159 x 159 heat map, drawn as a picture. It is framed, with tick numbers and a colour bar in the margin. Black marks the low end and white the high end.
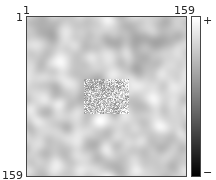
An odd patch, rougher than its surroundings, sits in the centre. The halves do not mirror each other. Values change most from cell to cell in the centre. There are no regular stripes. The top right is the ninth with the lowest average. No single row or column stands out from its neighbours. Overall the values sit about 80% of the way up the scale.
